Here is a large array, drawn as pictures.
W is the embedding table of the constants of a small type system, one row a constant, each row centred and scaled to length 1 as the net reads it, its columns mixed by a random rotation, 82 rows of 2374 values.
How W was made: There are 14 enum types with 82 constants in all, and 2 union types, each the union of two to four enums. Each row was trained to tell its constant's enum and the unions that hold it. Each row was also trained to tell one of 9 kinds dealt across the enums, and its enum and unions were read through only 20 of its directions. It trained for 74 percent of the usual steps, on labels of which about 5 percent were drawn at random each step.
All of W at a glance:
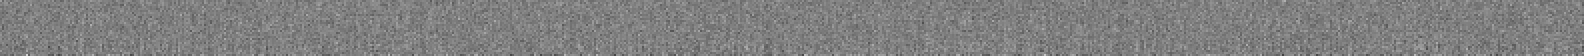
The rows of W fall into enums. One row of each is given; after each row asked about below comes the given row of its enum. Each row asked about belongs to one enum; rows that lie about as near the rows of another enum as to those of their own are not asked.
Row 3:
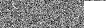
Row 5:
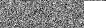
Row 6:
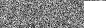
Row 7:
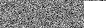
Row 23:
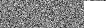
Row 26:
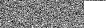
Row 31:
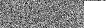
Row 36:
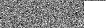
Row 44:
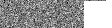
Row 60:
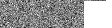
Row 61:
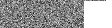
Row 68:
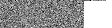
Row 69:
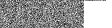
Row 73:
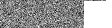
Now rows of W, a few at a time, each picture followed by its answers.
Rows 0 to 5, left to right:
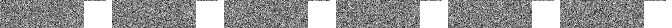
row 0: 31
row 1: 7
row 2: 60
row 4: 7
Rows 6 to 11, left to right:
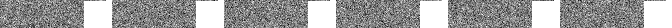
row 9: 61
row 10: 73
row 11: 23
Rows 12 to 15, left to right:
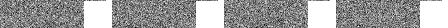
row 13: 60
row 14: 23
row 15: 26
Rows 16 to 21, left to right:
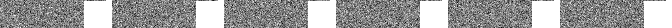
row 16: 44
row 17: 44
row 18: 44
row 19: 61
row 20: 26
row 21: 23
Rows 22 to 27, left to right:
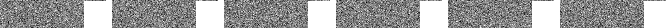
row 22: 7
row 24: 68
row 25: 23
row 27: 23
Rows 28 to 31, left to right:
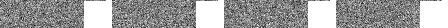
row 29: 61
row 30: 26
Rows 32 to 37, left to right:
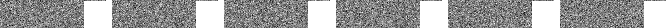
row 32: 68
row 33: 69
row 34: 68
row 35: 44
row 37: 61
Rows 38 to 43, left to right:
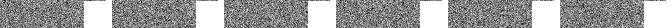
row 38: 44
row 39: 7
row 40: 69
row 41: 44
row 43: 69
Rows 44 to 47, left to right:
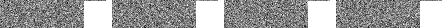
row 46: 7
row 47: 61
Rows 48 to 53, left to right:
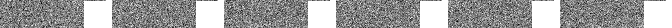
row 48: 61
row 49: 36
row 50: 73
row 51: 60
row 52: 23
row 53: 73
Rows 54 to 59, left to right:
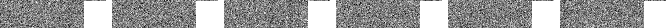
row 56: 5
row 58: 36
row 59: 73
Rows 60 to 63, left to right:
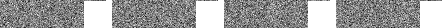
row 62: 69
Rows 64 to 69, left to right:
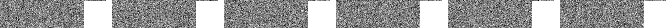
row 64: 73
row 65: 36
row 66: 68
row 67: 69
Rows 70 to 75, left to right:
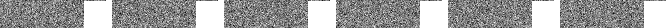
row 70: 5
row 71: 73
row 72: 31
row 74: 31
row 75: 44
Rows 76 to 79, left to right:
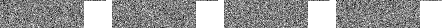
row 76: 73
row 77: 60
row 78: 36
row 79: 61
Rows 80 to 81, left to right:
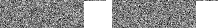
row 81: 31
